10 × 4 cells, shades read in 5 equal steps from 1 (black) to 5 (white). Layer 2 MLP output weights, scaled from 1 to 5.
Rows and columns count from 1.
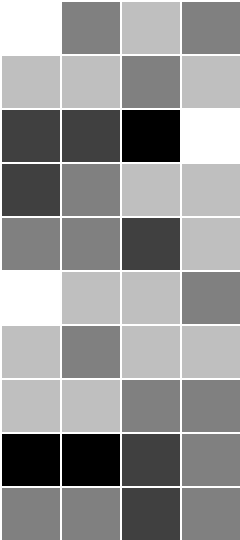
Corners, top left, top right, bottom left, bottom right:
5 3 3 3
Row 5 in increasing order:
2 3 3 4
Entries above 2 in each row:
4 4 1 3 3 4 4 4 1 3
